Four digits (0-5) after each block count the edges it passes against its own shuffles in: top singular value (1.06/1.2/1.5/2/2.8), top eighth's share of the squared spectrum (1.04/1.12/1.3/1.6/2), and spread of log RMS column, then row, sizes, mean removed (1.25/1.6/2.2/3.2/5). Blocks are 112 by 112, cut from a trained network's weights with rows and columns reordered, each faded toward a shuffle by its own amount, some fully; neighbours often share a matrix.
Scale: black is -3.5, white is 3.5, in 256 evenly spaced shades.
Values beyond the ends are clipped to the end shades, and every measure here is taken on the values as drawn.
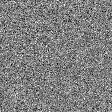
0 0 0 0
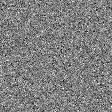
0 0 0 0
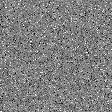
2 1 0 0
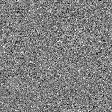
3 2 0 1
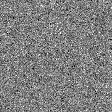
0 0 0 0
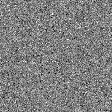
2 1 0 1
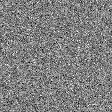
0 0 0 0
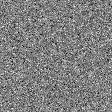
1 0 0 0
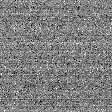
3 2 1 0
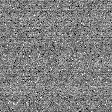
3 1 1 0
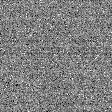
2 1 0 0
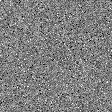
0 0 0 0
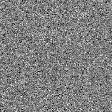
3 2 1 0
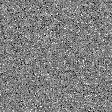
2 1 0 1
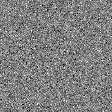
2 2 1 0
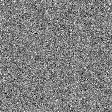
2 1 0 0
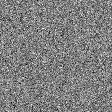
1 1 0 0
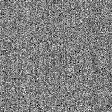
3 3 0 1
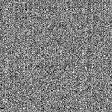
3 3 0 2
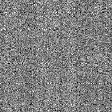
3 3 0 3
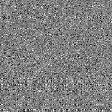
4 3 1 3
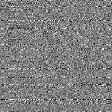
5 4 0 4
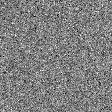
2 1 0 0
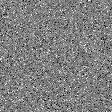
2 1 0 0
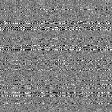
5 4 1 4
